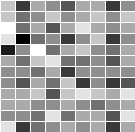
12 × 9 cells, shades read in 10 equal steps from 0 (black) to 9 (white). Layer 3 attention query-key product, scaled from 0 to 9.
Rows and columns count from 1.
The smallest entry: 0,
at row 4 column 2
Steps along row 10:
same down same up down down up up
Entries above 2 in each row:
7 9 9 6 8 9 8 7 9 9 9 7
